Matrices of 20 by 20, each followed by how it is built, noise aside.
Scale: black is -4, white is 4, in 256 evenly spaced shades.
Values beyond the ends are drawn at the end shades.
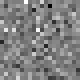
noise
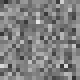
noise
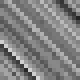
Toeplitz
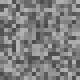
noise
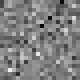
noise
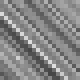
Toeplitz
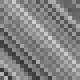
Toeplitz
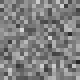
noise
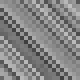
Toeplitz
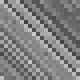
Toeplitz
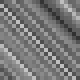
Toeplitz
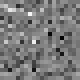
noise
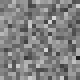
noise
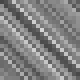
Toeplitz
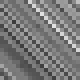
Toeplitz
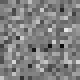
noise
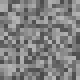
noise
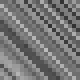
Toeplitz
